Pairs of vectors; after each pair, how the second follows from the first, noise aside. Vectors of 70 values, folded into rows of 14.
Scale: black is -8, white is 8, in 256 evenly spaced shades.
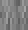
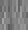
reversed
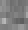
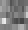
scaled up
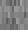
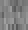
reversed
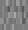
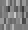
scaled up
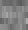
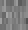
sign-scrambled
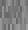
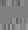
partly zeroed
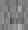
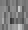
scaled up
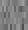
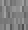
sign-scrambled
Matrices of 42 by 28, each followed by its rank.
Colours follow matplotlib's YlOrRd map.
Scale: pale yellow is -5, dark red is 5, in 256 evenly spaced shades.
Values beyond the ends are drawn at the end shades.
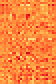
five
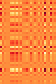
one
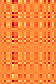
one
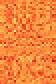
five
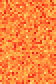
full rank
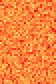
full rank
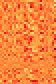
five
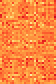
five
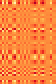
one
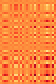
one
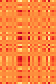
one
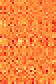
five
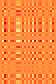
one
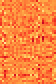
five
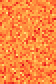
full rank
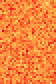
full rank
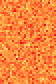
full rank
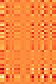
one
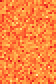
full rank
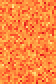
full rank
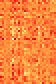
five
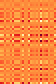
one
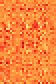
five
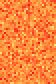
full rank
